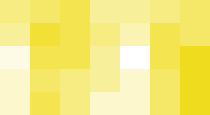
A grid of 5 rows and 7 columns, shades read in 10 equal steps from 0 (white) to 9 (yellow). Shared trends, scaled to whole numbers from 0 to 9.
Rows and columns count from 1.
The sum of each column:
14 34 31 19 11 31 39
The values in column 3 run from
5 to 7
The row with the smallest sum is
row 5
